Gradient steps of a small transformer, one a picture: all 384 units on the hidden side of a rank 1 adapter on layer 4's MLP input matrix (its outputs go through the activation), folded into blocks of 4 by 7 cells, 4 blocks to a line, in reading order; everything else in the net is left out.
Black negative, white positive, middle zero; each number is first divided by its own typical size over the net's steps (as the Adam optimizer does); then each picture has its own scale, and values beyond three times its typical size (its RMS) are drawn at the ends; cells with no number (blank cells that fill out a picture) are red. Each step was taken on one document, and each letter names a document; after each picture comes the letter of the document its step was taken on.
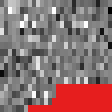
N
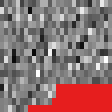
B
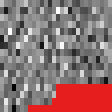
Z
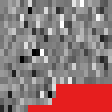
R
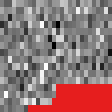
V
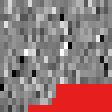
R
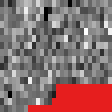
B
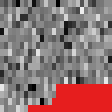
N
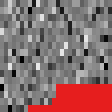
N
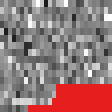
V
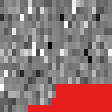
R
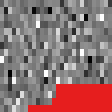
Z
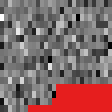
B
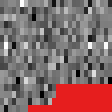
Z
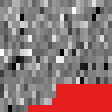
N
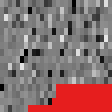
R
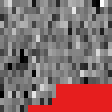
N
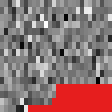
V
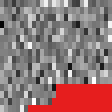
V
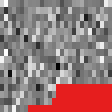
Z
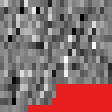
Z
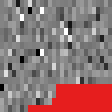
R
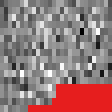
Z
